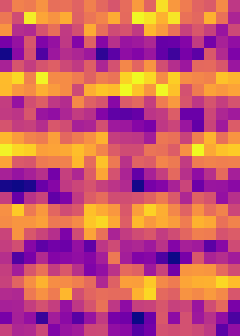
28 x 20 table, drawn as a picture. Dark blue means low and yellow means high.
Odd rows or columns: none. Stripes: horizontal, repeating 5 times. Seam: none. Grain: streaks across.
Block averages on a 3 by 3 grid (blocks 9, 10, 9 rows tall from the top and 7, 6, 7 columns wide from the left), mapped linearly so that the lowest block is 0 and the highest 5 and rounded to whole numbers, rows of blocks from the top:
4 5 4
3 3 4
0 1 2
